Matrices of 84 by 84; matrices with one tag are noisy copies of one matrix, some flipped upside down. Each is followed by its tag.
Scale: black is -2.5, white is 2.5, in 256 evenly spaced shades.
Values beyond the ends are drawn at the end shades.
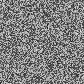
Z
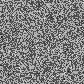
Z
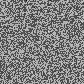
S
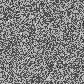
Z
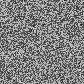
S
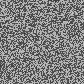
S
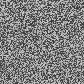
S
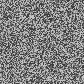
Z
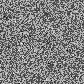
Z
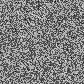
Z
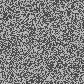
Z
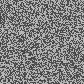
S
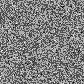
S
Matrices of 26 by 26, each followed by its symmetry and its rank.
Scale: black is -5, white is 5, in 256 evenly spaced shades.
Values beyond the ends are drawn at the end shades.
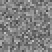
neither, full rank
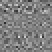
neither, rank five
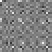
symmetric, rank three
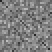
symmetric, full rank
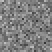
neither, full rank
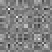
symmetric, rank three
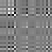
symmetric, rank one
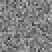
neither, full rank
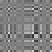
symmetric, rank one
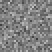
neither, full rank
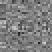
neither, rank five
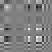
symmetric, rank one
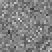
symmetric, full rank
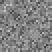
symmetric, full rank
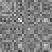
symmetric, rank three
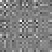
symmetric, rank three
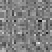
neither, rank five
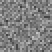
symmetric, full rank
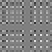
symmetric, rank one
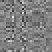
neither, rank five
